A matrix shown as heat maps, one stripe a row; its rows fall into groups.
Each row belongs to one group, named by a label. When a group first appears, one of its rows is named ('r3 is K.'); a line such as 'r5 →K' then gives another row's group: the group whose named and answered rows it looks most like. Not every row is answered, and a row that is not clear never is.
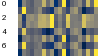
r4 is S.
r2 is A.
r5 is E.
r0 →E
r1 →S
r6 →S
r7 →E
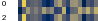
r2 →S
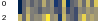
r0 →E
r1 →E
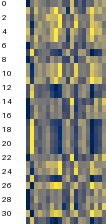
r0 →E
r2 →A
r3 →A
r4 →A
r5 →A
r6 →E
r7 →S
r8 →E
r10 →A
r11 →A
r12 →S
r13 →S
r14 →E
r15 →E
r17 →S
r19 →S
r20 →S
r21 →S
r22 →E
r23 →A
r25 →S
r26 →A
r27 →E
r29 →E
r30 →A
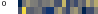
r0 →E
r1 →S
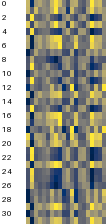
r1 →A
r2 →S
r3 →A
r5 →A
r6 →A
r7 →E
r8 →S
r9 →S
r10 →E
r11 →S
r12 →E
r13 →A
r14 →E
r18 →E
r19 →A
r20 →A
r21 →S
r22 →S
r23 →A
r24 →S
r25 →S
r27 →E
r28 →E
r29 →A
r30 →E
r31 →A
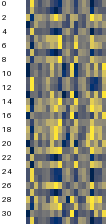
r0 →S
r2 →A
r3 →E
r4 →S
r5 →A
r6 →A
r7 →S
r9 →E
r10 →E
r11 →S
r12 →S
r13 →E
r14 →A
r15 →A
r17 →A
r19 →A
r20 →E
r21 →A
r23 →A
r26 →A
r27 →S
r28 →A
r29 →A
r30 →E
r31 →S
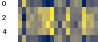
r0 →S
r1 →A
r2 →A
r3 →A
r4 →A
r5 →S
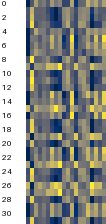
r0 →E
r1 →S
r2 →S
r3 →S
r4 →E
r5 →E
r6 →E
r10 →S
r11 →S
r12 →S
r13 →E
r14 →E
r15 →A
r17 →S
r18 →S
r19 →A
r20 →S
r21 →E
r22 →E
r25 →S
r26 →A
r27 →A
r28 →S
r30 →E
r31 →S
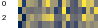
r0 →A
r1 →E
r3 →E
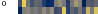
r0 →S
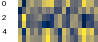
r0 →A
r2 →S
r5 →A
